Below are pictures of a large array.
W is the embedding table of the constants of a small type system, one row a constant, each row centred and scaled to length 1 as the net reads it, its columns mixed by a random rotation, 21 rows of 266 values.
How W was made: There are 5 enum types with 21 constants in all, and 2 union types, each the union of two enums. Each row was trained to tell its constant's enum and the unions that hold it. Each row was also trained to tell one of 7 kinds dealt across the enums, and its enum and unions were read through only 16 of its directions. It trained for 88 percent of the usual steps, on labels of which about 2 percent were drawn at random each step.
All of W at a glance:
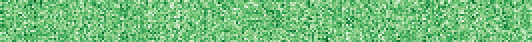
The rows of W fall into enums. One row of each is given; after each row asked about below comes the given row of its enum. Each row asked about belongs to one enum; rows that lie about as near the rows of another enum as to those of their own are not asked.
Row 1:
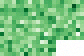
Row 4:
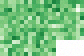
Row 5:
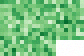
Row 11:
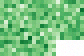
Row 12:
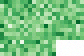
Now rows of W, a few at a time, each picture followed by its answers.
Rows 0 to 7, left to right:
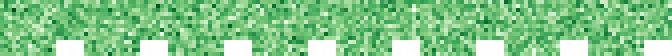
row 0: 1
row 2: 12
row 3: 12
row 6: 4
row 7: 5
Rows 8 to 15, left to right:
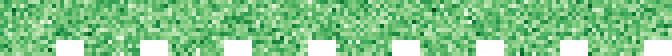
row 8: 1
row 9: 1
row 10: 4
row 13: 1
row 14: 4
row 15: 11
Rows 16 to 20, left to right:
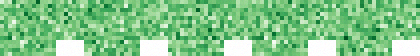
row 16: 5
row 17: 12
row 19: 5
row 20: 4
